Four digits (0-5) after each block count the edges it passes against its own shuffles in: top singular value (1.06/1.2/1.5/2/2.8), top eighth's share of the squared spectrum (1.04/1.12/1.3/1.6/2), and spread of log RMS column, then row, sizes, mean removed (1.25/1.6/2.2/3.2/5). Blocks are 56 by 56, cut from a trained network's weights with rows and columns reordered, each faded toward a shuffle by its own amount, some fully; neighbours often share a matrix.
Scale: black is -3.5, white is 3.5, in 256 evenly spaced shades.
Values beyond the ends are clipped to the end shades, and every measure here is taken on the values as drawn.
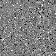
2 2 1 0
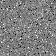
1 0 0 0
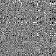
3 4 2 2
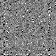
3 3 2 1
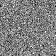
0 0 0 0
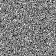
0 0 0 0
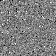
0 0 0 0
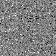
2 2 0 1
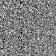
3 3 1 0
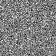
0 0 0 0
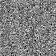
1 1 0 0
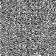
3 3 1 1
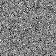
0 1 0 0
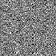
3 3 1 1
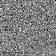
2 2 0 0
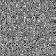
3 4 1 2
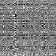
4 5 3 2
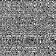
3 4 2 2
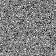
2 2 0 0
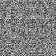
4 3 0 2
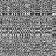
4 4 1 3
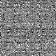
3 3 2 1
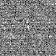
3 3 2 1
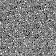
1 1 0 0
